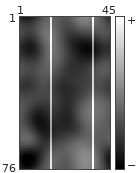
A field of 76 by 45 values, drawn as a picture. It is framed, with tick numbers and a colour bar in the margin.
The ninth with the lowest average is the bottom left. Columns 16 and 37 stand out from the rest. The bottom right is the ninth with the highest average. The middle left is the calmest part. The values are skewed, with a long tail toward high values. Overall the values sit about 30% of the way up the scale.
